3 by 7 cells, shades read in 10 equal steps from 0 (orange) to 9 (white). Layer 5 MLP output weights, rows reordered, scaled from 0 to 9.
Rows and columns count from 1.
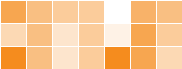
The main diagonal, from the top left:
2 4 7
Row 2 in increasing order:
2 4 5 5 6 7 8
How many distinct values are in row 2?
6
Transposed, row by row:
2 6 0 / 4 4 4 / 5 7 7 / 5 5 5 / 9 8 0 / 3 2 2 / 4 5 6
